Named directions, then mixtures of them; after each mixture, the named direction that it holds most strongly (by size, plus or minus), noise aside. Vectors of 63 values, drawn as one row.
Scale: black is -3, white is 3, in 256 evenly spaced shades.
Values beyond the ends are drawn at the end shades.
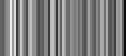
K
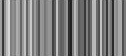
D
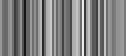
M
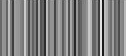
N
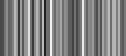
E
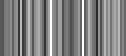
E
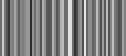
D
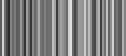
D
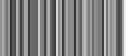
K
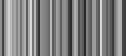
D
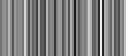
N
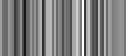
M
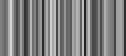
M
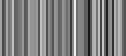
N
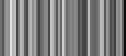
K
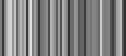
K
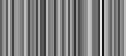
N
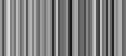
D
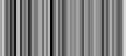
K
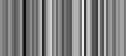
M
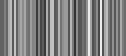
N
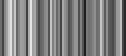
K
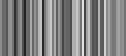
M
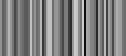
M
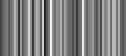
E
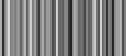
D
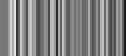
K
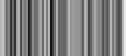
K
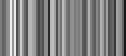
K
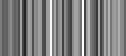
M
